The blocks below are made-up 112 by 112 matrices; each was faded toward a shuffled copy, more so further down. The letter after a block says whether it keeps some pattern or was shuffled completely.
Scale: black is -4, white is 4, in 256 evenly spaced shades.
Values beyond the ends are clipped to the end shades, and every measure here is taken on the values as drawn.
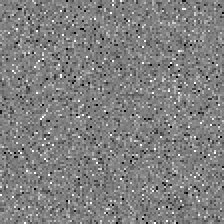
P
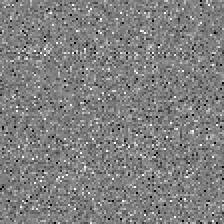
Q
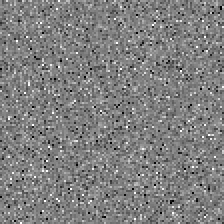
P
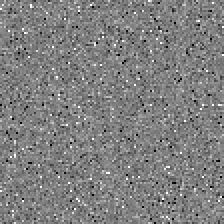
P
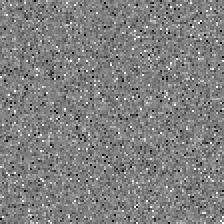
P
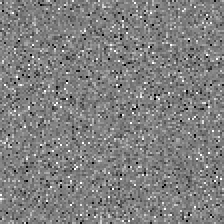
P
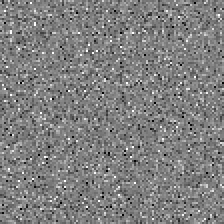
Q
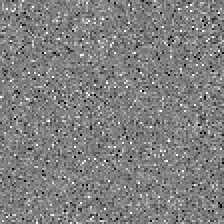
Q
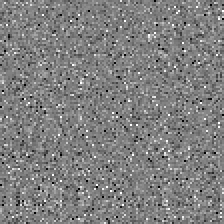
Q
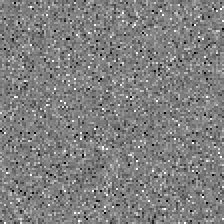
P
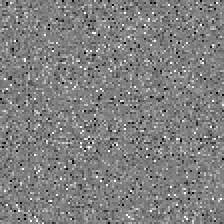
Q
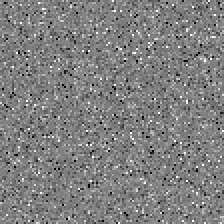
P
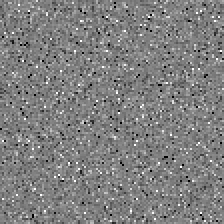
P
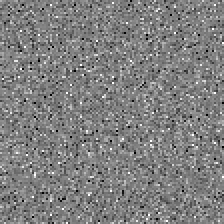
Q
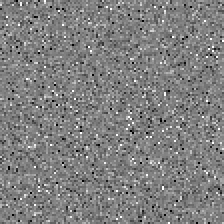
P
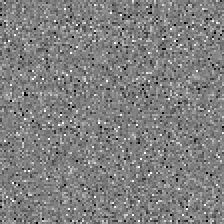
Q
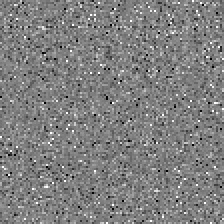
Q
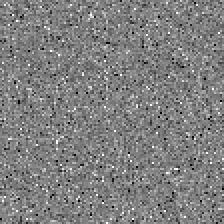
P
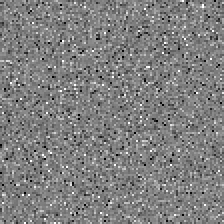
P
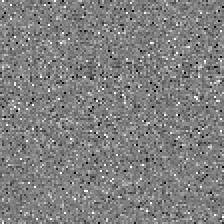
Q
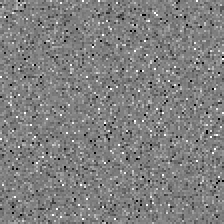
P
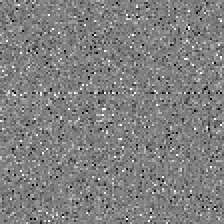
Q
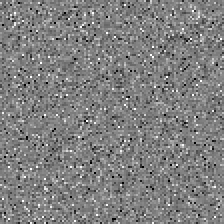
Q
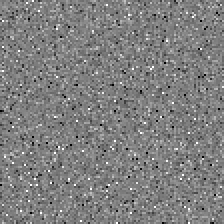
P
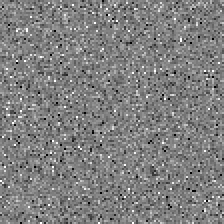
Q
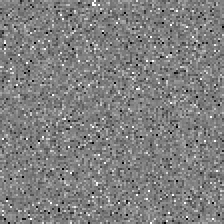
P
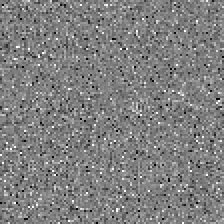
Q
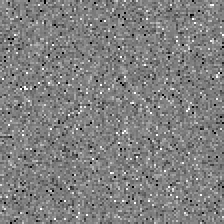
P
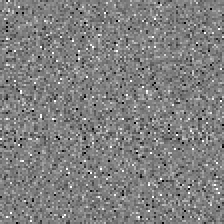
Q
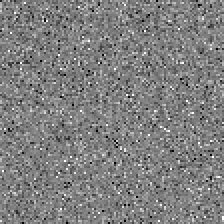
Q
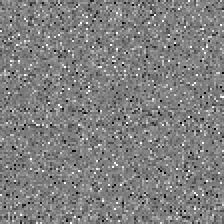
Q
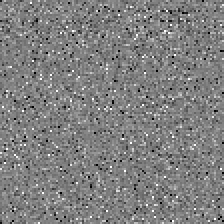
Q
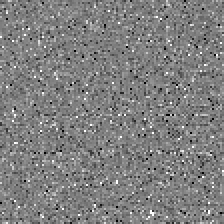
Q
